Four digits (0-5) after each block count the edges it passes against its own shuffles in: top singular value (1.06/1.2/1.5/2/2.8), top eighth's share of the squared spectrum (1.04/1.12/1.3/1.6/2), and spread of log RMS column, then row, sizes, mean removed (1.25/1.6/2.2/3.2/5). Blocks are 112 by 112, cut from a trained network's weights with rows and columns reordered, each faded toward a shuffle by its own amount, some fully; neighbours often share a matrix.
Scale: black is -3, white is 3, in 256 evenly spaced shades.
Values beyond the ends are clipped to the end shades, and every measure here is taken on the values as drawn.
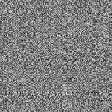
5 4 0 2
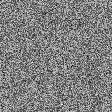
2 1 0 0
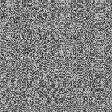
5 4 1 2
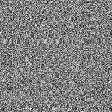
4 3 0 2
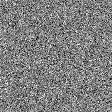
0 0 0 0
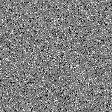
1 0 0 0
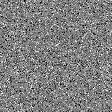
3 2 0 0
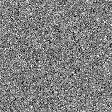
2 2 0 0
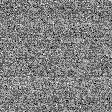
2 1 0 0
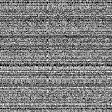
5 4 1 3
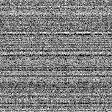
5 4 1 3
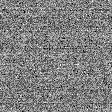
2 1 0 0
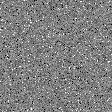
0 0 0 0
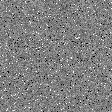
1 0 0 0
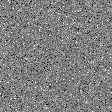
0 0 0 0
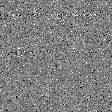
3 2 0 2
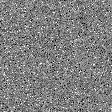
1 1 0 0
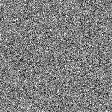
3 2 0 0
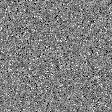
2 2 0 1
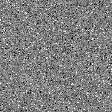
2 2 1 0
